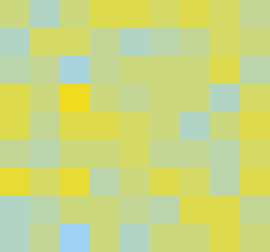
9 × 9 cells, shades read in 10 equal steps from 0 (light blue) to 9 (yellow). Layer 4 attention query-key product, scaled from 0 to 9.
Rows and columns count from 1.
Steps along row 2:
up same down down up up up down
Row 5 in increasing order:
2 4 5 5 6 7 7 7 7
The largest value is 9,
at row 4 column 3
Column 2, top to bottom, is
2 6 4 5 4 3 6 3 4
